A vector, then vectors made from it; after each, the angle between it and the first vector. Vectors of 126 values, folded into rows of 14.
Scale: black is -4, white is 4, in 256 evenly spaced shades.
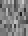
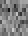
partly aligned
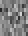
partly opposed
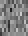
orthogonal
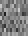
orthogonal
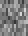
nearly opposite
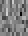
partly aligned
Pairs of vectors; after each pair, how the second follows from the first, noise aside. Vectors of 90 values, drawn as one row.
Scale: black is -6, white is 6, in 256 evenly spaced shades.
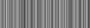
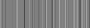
partly zeroed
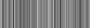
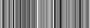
scaled up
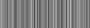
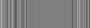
partly zeroed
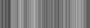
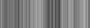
wrapped around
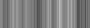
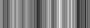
scaled up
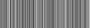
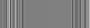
partly zeroed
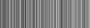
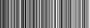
scaled up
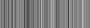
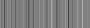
partly zeroed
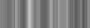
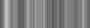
wrapped around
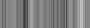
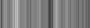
wrapped around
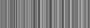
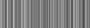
wrapped around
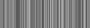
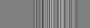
partly zeroed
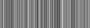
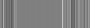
partly zeroed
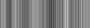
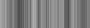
wrapped around
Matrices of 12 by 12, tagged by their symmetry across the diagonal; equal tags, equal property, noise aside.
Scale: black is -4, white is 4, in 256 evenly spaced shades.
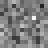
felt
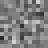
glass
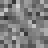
glass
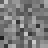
felt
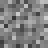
glass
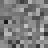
felt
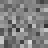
felt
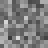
felt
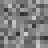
glass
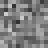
glass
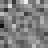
glass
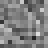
glass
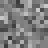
glass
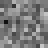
felt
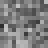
felt
